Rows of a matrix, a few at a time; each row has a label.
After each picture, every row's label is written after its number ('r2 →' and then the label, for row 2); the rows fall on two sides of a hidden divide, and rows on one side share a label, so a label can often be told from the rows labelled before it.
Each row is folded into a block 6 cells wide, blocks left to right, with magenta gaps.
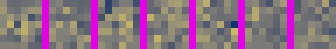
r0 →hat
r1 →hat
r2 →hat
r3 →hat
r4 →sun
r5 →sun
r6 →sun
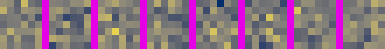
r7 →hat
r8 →sun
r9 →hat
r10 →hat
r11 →hat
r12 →hat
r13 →hat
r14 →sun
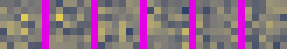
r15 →hat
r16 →sun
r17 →hat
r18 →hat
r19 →hat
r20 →hat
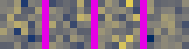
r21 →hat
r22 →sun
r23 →sun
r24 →hat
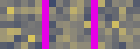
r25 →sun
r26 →hat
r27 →hat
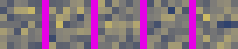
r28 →hat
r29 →hat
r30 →hat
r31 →sun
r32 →sun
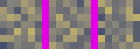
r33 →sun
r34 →hat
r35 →sun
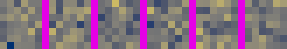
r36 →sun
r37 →hat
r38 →hat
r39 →hat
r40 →sun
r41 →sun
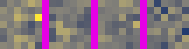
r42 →sun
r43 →hat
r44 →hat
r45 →hat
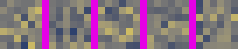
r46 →hat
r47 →sun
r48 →hat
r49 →hat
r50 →sun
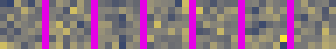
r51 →hat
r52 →hat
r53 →hat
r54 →hat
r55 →hat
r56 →hat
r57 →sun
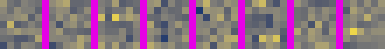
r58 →hat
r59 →sun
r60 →hat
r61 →hat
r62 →sun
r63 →sun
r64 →hat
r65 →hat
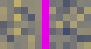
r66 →sun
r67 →hat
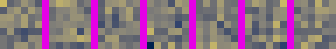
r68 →sun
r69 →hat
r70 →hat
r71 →hat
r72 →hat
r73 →sun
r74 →hat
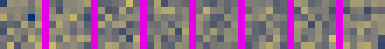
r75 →sun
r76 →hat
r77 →hat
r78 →hat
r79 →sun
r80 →sun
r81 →hat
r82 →sun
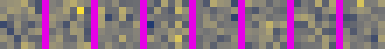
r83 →sun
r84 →sun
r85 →hat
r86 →sun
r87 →hat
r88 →hat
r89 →sun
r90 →hat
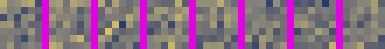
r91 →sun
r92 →sun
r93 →sun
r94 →sun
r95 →sun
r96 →hat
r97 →hat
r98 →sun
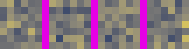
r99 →sun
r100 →sun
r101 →hat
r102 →hat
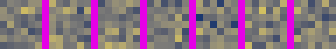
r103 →hat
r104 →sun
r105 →sun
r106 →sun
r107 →hat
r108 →hat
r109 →hat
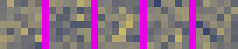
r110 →hat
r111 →sun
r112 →hat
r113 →sun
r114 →sun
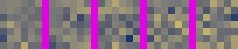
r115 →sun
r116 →hat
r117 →hat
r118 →sun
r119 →hat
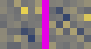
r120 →hat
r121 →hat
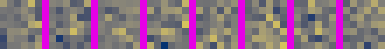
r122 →hat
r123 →hat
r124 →hat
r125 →hat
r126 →hat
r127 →hat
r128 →hat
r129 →hat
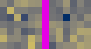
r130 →sun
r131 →hat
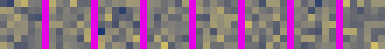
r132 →hat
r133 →hat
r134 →sun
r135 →hat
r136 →hat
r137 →sun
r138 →sun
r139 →hat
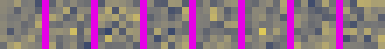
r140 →sun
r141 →hat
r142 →sun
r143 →sun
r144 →sun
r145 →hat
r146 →sun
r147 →hat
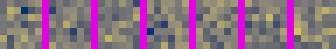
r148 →sun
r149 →sun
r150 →sun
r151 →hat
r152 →hat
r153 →hat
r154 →hat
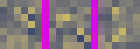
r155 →hat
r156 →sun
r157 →hat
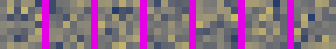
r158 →sun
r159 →hat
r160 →sun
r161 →hat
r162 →sun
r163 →hat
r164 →sun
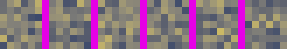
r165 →hat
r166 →sun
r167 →sun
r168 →hat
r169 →hat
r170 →hat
